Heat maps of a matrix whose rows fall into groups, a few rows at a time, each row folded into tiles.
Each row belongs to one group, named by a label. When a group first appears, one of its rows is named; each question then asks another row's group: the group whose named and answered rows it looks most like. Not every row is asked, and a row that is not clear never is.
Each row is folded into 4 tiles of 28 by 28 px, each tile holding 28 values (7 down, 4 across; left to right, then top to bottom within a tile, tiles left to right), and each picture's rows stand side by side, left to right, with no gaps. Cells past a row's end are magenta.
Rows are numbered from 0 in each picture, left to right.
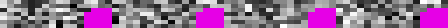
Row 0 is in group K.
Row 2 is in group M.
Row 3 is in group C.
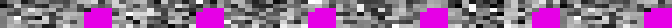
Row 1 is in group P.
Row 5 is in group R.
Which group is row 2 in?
M
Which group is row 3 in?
M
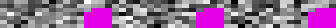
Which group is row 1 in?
R
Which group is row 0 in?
M
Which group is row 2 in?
M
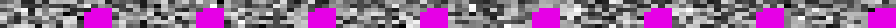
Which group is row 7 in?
R
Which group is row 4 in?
M
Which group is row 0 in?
K
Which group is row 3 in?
P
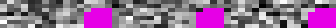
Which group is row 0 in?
M
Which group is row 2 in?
K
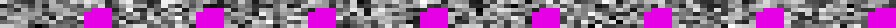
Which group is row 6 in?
M
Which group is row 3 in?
K
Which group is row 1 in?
K
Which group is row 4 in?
K
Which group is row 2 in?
M
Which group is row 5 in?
C
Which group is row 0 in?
C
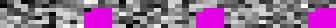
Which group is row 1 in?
M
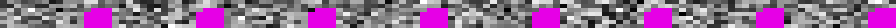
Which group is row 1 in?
M
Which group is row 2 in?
R
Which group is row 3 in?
M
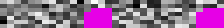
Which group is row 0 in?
C
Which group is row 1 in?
K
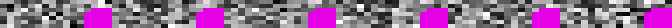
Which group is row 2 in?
R
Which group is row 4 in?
C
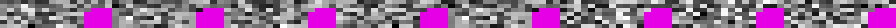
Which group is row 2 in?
M
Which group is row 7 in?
K
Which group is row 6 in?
K
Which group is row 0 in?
R
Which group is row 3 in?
K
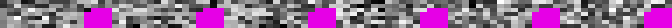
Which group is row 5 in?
K
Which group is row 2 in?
P
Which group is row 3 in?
P
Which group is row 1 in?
P
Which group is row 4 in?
K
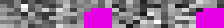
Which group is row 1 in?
M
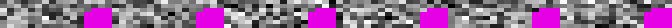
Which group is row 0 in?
C
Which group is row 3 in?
P
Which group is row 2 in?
C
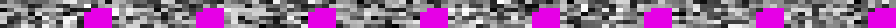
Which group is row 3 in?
P
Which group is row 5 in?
M
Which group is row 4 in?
P
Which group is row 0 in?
K
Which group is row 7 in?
K
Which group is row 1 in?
P
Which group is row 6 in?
M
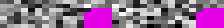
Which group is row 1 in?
P
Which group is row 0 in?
K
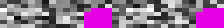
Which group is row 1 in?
P
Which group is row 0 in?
P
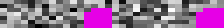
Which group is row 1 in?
M
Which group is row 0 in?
C
